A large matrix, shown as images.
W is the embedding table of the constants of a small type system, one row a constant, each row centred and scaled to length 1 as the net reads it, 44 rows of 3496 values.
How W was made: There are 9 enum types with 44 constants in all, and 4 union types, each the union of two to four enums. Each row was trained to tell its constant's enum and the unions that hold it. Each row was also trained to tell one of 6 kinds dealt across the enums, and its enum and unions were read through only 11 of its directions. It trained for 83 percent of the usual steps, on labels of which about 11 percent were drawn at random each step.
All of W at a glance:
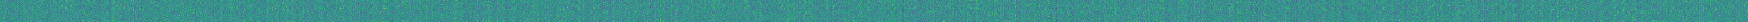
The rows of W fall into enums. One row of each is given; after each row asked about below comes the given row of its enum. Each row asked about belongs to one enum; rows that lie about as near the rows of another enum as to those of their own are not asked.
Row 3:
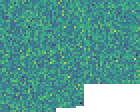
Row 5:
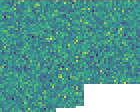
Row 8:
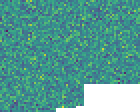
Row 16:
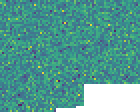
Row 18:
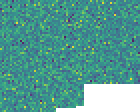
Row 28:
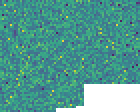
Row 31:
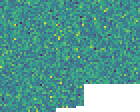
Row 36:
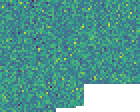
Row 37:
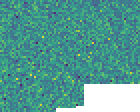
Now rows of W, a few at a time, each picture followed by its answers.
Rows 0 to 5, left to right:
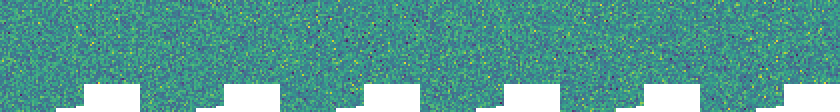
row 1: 16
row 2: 16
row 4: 5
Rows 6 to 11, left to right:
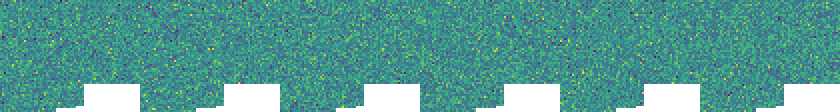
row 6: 28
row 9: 31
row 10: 36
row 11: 36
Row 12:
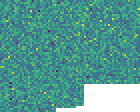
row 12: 18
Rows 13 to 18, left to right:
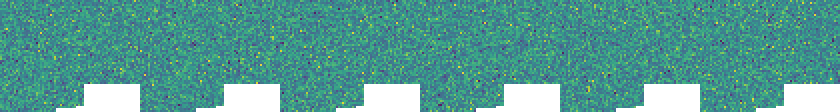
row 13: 37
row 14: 18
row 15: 16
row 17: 3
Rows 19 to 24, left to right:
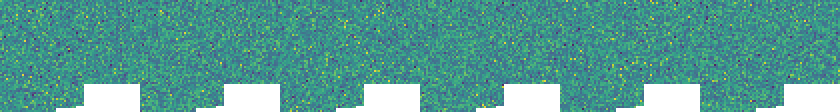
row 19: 18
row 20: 28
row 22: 28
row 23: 3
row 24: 5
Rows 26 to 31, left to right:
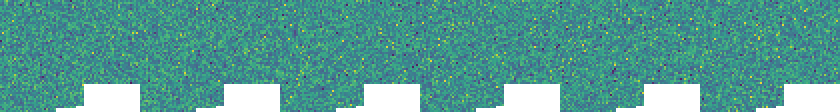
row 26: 5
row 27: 28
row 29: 3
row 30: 36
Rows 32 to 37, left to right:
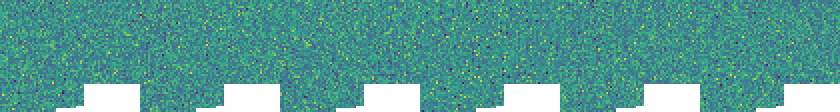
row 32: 28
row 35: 18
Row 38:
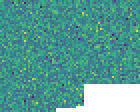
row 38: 3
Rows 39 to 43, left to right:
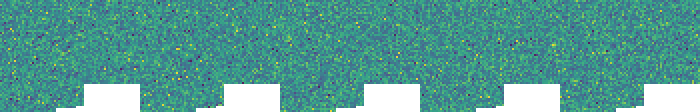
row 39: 36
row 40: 5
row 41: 5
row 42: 3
